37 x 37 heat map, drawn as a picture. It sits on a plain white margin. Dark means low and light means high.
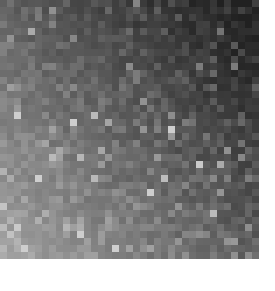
Neither half mirrors the other. The field climbs toward the bottom left. The ninth with the highest average is the bottom left. No row or column stands out. The ninth with the lowest average is the top right.
